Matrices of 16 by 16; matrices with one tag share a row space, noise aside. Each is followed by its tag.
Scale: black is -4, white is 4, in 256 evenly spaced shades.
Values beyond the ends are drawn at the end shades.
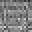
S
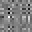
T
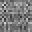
S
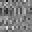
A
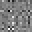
T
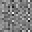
T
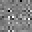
T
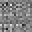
A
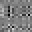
T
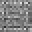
S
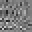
A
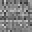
S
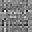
S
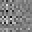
A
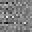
A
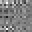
A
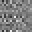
A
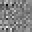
A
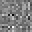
T
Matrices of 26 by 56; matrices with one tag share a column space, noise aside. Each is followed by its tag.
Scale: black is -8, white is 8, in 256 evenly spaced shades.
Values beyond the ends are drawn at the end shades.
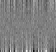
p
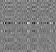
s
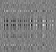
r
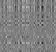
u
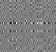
s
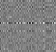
s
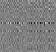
s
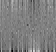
p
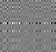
s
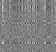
u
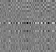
s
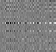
s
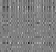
u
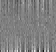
p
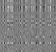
u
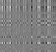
u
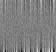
p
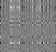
u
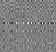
s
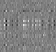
r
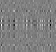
r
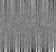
p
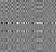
s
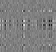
r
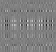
r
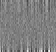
p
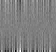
p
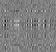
r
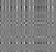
u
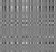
u
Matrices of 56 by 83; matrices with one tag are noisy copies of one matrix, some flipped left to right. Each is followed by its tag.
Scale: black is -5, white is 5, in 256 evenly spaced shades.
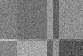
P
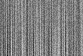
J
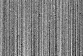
J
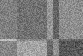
P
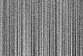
J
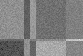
P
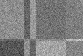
P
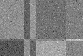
P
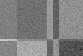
P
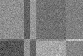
P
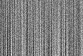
J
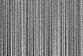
J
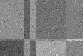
P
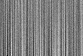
J
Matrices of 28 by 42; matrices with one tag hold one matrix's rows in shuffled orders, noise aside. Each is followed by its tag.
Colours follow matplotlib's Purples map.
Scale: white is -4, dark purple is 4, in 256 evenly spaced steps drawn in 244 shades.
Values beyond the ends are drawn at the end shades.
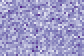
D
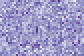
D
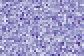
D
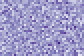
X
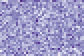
D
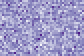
D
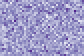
X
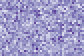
D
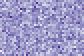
D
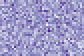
X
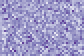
X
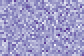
X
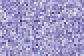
D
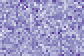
D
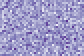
X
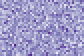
X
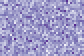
X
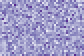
X
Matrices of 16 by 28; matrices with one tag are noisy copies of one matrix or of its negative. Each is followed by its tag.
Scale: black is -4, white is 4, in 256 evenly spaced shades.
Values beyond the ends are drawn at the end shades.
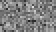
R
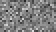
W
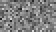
W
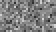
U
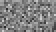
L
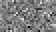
U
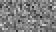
R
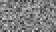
W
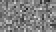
U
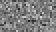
R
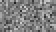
U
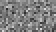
L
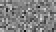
L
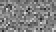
L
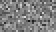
R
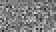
L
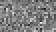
L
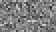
R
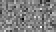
U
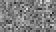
U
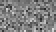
L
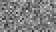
W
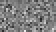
L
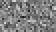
R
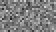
W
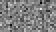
U
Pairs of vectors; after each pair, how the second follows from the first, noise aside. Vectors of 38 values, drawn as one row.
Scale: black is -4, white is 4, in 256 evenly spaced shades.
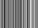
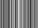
wrapped around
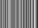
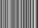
copied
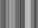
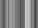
copied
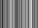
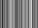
copied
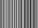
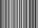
wrapped around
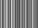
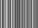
copied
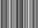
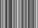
wrapped around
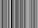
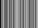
wrapped around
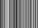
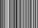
copied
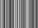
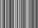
copied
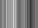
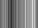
wrapped around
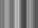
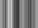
wrapped around
